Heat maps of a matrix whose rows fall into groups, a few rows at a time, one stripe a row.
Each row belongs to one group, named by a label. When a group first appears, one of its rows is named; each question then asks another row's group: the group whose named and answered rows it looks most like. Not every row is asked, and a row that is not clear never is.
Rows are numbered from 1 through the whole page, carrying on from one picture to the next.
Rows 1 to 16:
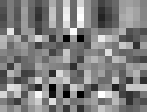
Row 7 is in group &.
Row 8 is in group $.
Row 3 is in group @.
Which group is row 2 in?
@
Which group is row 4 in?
@
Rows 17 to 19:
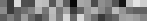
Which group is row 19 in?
@
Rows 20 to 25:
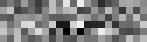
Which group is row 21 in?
$
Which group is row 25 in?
&
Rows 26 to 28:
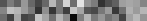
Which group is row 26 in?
@
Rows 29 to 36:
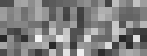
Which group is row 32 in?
$
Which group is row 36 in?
@
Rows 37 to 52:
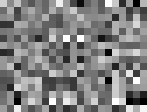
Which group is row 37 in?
$
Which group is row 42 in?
@
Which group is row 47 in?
$
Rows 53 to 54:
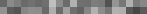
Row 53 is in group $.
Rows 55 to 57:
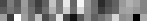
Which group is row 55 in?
@
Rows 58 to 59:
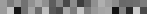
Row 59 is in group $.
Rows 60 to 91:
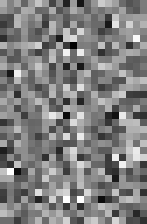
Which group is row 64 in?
@
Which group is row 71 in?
&
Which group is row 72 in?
@
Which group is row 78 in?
&
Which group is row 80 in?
&
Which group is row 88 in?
@
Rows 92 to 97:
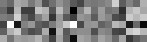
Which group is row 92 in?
$
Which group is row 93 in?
&
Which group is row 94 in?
&
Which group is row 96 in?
&
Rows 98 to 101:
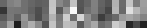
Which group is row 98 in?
$
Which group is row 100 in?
@
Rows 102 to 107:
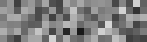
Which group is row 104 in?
&
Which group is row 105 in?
$
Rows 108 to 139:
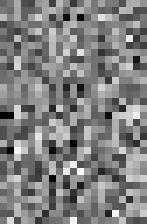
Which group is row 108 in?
&
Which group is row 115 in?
@
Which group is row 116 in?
$
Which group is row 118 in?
@
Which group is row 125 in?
$
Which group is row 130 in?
&
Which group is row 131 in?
$
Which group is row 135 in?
&
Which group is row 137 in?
&
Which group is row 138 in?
$
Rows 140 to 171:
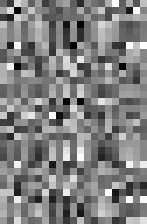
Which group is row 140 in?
$
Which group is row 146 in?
&
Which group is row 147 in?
&
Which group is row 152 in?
@
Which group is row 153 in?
@
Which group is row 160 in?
@
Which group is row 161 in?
@
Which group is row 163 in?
&
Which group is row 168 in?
&
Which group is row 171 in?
&
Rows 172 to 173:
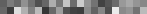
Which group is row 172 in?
@
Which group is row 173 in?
$
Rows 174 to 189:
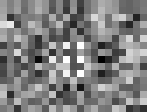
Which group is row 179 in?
&
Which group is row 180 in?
@
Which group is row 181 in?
&
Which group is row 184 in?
@
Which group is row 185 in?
$
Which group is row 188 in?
&
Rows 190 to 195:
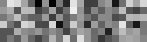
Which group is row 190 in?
&
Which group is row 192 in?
&
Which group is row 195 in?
@
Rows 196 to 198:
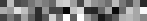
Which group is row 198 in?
@
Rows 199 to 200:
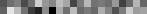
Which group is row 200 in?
&
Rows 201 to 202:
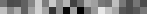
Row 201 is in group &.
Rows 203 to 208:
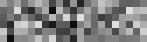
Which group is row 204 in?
&
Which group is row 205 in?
@
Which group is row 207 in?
&
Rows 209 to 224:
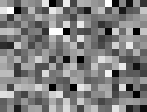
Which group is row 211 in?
&
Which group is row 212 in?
@
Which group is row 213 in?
$
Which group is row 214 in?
@
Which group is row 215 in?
$
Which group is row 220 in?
&
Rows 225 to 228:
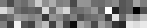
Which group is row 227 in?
$
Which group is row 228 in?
&
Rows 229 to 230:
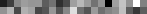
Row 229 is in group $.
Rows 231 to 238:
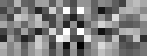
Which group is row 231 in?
&
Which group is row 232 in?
@
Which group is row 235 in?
@
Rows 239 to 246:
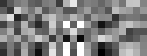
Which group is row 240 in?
$
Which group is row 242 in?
@
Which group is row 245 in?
@
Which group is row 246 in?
@
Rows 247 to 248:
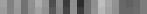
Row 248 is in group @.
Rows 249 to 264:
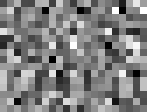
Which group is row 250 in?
$
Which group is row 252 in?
@
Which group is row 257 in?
&
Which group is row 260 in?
&
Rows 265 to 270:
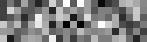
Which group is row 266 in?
&
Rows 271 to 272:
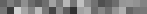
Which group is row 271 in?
@
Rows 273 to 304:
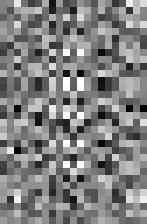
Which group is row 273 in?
&
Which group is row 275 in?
@
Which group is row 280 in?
@
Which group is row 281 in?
&
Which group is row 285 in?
@
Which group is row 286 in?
$
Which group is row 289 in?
@
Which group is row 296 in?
@
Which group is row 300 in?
&
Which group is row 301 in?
&
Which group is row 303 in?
&
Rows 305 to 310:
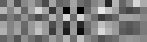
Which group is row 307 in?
@
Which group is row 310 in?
@
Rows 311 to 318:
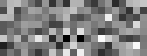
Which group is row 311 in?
&
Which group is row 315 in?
@
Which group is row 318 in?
@
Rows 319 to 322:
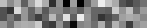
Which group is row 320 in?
$
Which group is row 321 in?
@
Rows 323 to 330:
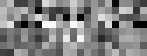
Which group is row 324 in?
&
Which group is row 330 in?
$
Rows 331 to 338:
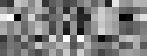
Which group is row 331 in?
$
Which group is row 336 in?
@
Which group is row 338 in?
@
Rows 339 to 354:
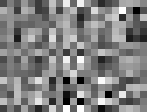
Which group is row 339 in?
@
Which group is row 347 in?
@
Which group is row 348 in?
@
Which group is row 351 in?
&
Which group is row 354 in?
@
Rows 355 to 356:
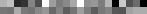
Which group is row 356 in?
&
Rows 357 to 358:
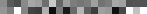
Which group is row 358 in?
&
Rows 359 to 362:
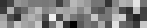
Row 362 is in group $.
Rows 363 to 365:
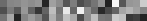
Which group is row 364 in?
@
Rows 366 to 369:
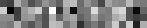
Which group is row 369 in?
$
